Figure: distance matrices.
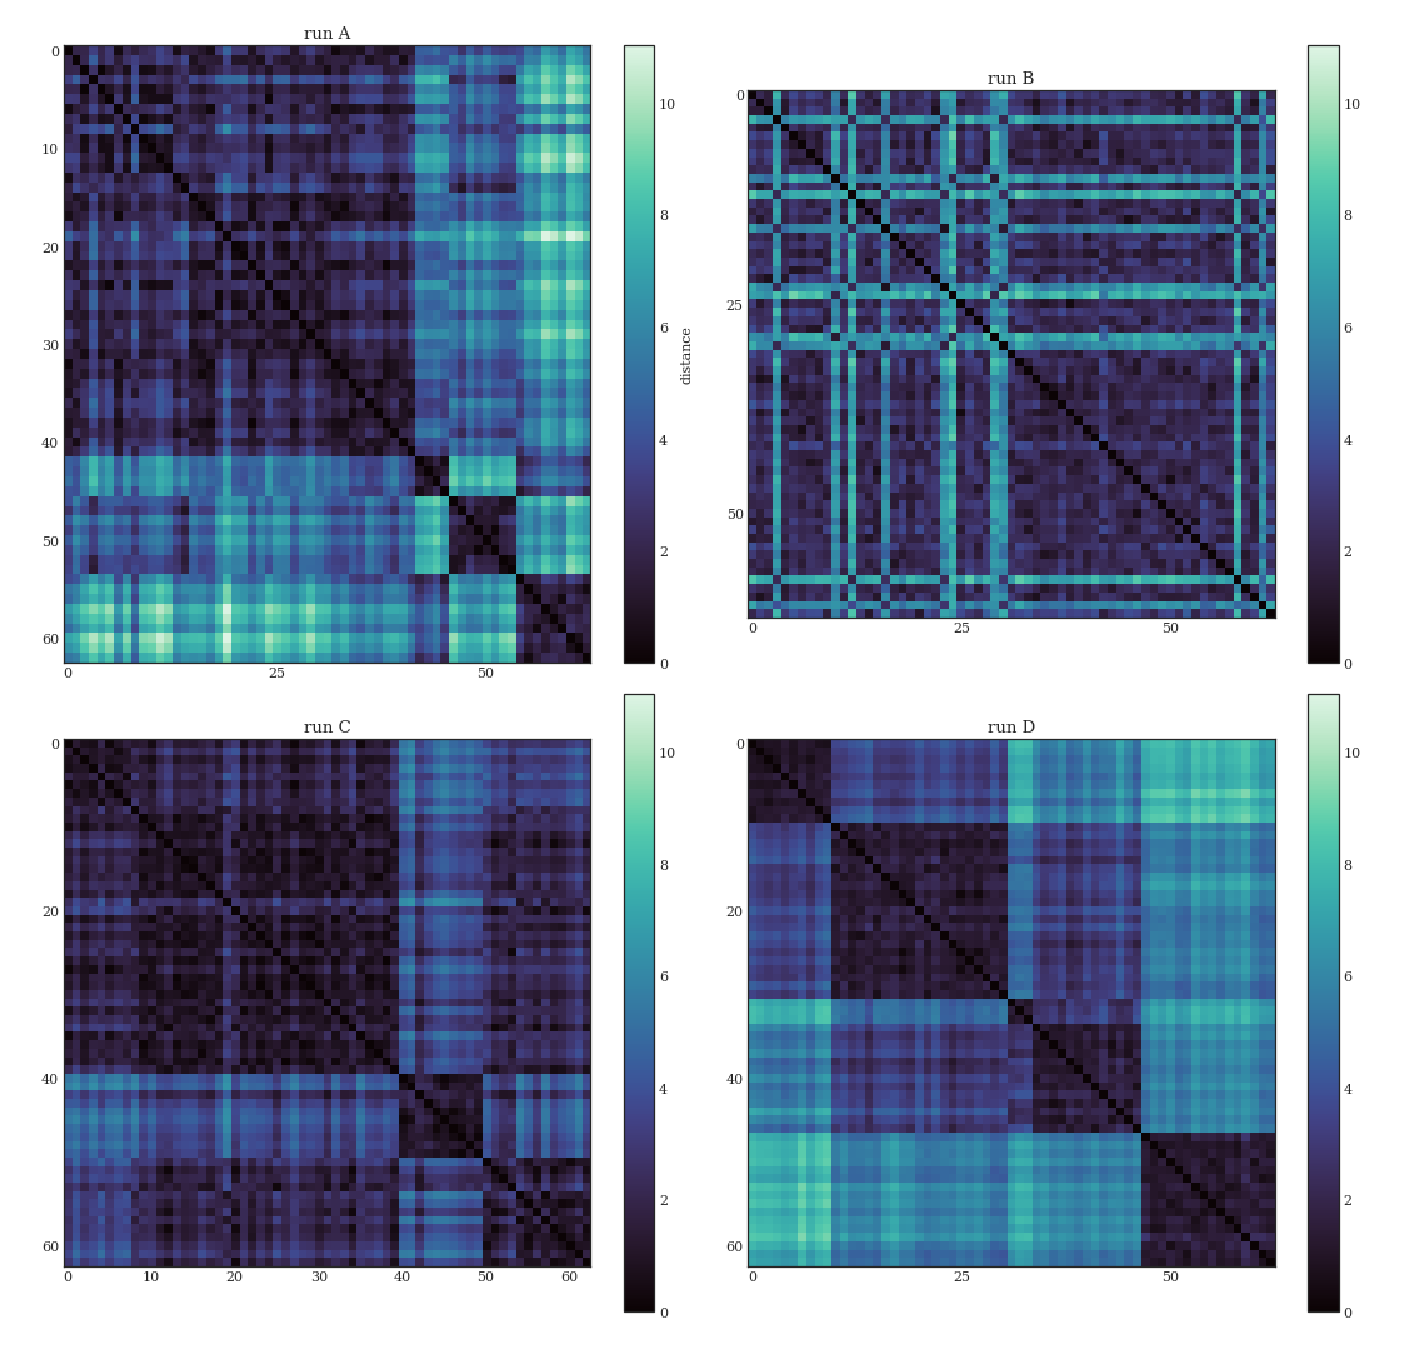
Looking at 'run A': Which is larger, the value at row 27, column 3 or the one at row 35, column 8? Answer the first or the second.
the first
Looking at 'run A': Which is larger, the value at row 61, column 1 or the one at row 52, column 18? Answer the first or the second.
the first
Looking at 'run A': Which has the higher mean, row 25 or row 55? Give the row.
55
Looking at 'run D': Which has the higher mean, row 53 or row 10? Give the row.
53
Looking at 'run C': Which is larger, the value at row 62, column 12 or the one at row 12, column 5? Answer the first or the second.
the second
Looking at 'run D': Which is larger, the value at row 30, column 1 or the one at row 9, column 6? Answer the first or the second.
the first
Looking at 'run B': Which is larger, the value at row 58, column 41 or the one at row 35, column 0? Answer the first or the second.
the first
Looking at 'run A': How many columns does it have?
63
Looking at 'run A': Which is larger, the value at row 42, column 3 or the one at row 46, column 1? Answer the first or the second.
the first
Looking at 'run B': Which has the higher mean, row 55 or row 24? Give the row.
24
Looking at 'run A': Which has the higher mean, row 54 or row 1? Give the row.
54
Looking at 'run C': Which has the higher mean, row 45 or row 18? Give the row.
45
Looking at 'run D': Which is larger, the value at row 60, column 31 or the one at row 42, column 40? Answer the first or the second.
the first
